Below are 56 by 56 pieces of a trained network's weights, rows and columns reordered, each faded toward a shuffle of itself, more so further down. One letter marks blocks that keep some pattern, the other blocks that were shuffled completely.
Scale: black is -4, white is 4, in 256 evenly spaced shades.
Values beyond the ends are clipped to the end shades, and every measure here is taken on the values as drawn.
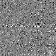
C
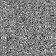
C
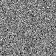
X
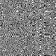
C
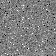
X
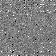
C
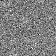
X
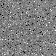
X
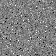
X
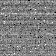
C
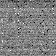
C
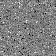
X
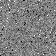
X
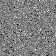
X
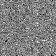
C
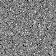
X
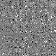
C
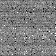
C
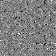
C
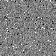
C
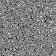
X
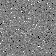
X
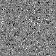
C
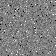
X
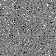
X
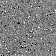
X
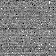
C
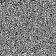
X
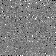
C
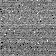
C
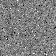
X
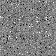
C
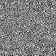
C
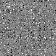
C
